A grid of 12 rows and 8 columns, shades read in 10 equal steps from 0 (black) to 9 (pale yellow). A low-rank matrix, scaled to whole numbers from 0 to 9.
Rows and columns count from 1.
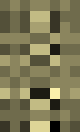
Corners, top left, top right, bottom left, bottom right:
4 4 2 3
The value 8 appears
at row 12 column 4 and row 12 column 5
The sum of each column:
49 53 49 62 62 45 56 52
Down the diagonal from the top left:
4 4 3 4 7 7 5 5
